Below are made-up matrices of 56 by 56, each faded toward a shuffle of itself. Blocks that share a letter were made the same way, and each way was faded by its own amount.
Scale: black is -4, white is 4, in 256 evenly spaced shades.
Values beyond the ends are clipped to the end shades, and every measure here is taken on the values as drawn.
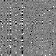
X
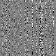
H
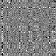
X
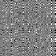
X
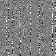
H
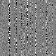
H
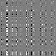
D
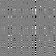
D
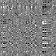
X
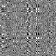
X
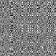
X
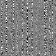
H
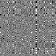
X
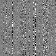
H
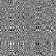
X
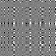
D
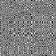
X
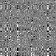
X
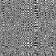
X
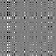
D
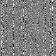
H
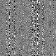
H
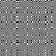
D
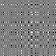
D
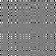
D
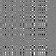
D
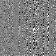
H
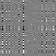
D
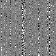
H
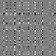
D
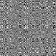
X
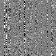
H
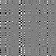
D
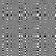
D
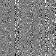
H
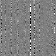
H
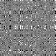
X
